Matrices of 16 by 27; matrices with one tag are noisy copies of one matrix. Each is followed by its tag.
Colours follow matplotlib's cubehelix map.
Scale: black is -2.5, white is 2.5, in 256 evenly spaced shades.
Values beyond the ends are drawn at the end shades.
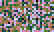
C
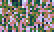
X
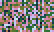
C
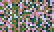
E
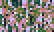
X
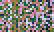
E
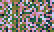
E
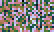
C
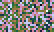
E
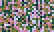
C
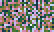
C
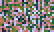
C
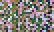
E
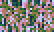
X
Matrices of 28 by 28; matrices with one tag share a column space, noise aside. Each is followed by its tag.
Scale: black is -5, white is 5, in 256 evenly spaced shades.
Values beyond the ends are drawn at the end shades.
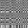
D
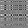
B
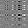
B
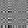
D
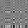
D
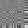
D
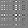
B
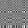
D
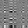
D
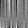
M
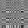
D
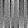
M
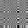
D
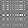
B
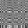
D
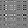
B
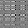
B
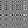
B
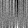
M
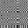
D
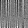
M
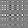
B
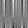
M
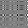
B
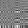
D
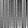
M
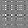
B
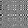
B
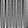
M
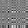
D
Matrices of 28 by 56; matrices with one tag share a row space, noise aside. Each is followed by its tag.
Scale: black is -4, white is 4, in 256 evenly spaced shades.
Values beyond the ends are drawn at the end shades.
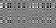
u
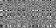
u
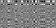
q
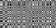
u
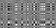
q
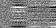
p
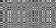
u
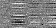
p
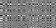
u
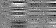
p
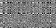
u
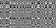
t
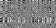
u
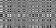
u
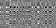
t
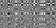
q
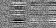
p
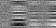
p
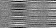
p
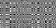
t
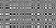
t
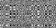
t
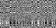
t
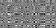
q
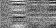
p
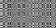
u
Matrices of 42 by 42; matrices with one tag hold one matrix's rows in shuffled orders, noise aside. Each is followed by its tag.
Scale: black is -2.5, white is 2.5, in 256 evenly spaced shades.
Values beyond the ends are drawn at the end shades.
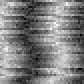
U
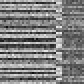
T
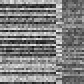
T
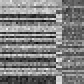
T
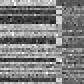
T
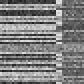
T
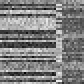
T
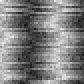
U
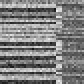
T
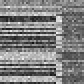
T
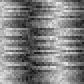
U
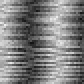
U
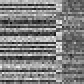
T
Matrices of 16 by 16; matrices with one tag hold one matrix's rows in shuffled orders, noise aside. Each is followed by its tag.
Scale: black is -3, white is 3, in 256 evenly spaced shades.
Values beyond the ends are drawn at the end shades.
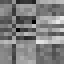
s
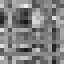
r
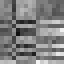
s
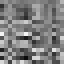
r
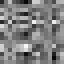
r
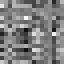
r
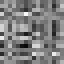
r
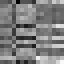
s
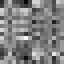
r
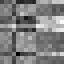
s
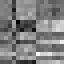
s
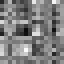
r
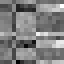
s
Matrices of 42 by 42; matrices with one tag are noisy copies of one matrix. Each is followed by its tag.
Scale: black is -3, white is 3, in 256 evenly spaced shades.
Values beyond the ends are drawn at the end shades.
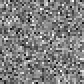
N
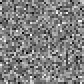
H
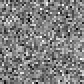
N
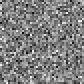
H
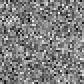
N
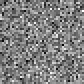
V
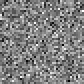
V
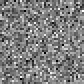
V
